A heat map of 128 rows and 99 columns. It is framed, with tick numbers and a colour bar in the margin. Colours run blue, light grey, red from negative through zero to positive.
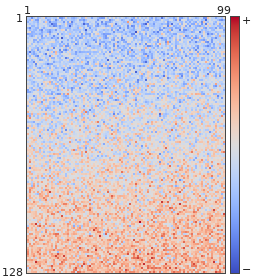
Average level on the scale: 50%. Stripes: none. Slope: up to the bottom. Grain: fine.
